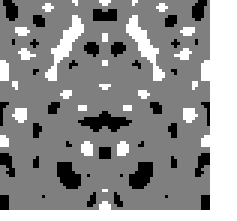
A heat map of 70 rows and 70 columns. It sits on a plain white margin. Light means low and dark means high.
Mirror symmetry: left to right. Average level on the scale: 50%. Grain: blotchy.
